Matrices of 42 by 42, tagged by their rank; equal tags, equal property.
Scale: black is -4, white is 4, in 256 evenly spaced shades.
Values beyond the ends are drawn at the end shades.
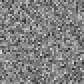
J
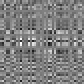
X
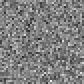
J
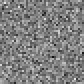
J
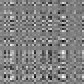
X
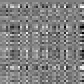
X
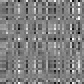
X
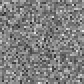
J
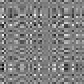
X
